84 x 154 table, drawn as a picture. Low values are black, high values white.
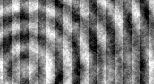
Ninth with the highest average: bottom left. Rings: centred on the bottom left. Stripes: upright, repeating 9 times. Average level on the scale: 50%. Slope: none.
